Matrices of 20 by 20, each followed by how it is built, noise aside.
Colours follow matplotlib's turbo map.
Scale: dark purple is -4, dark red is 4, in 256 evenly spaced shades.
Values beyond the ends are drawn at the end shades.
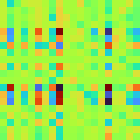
low rank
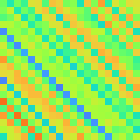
Toeplitz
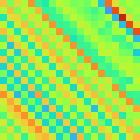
Toeplitz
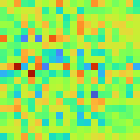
low rank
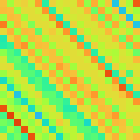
Toeplitz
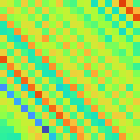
Toeplitz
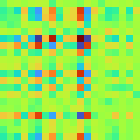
low rank
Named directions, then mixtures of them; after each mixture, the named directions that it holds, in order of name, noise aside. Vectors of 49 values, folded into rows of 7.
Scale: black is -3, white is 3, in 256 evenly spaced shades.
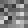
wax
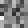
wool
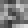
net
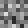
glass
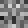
glass, wool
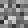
glass, wax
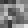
net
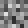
glass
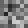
glass, wax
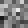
wax, wool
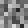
glass, wool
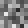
glass, wool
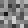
glass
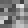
net, wax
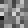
wool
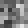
net, wax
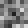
net, wool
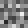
glass, wax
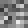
wax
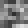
net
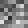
wax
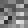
wax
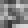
net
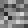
net, wax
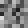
wool
